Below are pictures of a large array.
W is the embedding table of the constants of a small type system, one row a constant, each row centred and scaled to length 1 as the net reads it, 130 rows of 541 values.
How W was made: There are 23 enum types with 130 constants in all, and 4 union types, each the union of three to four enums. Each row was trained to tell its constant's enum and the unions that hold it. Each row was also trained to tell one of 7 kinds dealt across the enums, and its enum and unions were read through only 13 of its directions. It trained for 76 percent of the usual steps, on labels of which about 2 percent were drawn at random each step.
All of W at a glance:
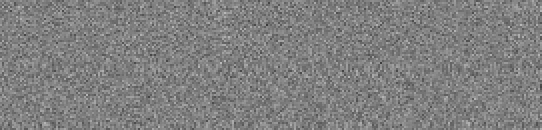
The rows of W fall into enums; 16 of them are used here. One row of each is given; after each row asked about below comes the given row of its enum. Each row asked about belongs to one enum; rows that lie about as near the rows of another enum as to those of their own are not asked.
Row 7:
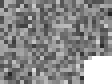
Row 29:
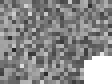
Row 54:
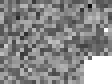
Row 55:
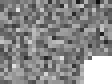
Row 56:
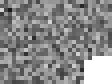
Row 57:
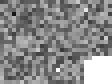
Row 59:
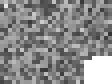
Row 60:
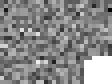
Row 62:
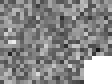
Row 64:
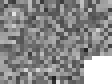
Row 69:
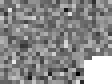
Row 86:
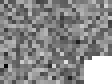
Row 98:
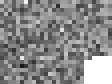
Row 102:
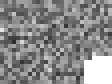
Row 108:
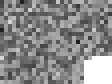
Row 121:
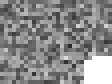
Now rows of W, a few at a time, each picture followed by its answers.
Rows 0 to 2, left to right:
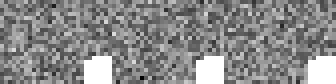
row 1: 7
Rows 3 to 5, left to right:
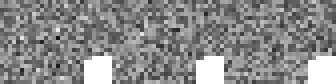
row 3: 56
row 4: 102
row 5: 121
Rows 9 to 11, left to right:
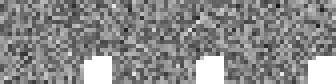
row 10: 54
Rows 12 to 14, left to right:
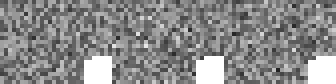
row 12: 29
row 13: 86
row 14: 54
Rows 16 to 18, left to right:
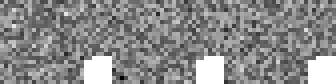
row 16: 62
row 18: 59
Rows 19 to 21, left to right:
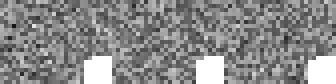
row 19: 60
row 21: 98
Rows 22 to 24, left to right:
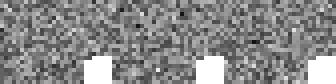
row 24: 108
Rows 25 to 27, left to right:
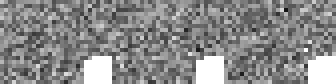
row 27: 57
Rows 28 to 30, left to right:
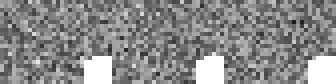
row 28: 55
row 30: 29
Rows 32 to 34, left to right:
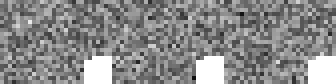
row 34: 64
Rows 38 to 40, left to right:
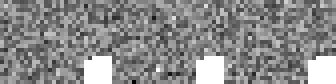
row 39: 102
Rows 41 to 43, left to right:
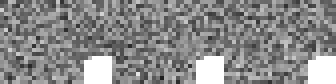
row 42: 108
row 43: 121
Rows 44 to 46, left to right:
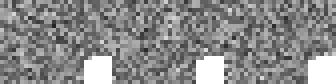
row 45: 29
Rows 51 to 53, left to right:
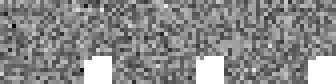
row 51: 55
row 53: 29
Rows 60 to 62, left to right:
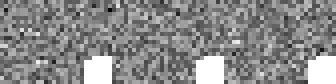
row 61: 59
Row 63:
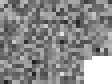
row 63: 98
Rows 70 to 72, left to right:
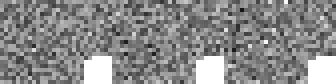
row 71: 98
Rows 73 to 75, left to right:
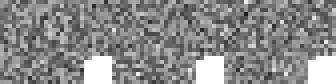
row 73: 121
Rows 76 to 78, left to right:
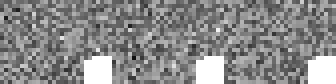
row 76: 57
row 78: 59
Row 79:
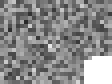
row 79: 7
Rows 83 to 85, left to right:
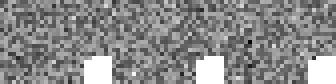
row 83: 64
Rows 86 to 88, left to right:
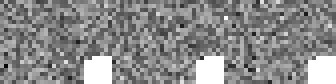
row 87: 54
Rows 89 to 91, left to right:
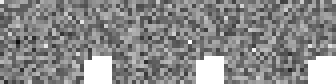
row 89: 56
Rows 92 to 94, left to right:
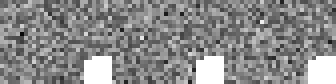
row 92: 60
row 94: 55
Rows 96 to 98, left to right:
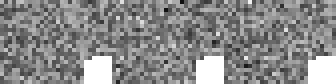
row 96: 55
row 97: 7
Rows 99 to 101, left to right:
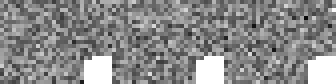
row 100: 59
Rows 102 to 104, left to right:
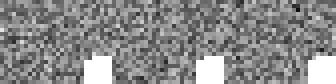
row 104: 54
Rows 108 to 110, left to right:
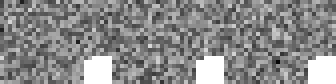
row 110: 121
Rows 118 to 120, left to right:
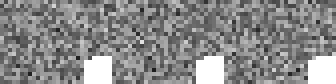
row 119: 7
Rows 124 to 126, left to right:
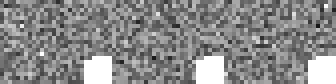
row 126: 60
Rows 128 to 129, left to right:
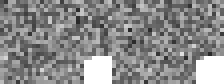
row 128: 64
